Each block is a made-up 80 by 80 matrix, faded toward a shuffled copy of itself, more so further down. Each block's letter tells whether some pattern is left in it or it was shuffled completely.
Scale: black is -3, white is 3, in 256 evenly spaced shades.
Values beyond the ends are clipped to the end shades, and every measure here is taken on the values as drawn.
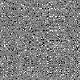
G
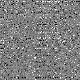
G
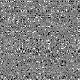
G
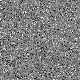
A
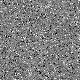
A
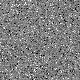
A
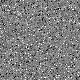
A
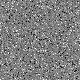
A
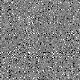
G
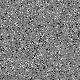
A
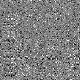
G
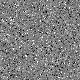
A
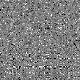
G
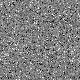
A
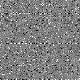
G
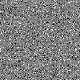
G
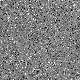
A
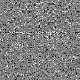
G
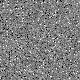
A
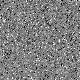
A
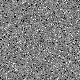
A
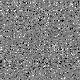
G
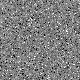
A
